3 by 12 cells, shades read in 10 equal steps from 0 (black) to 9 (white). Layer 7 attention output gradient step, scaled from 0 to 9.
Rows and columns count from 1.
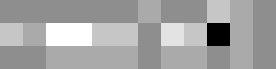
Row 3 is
5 5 6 6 6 6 5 6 6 5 6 5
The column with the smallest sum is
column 10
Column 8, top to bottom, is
5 8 6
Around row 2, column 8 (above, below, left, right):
5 6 5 7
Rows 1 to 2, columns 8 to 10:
5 5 7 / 8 7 0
